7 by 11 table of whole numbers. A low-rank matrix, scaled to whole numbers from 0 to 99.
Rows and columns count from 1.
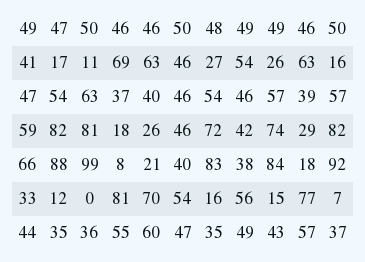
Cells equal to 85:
0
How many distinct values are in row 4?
10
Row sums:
530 433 540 611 637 421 498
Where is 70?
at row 6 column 5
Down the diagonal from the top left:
49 17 63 18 21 54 35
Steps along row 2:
down down up down down down up down up down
